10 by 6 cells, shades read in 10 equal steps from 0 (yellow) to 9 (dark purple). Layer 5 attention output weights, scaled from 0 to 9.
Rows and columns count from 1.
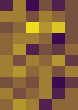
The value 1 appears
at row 3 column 5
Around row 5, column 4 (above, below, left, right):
5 5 8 7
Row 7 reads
4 3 5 4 6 4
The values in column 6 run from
4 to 7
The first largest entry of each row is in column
3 3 1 5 3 6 5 5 5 4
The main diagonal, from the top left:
8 4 0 5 7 7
